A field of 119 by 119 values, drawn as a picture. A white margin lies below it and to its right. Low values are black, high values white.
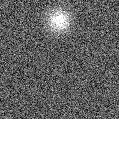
A single bump stands in the top middle. The top middle is the ninth with the highest average. No single row or column stands out from its neighbours. Neither half mirrors the other. No overall slope runs across the table.
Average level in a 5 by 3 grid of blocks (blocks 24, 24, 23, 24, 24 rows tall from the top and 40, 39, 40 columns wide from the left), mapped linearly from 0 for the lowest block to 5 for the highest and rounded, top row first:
0 5 0 / 0 3 0 / 0 0 0 / 0 0 0 / 0 0 0
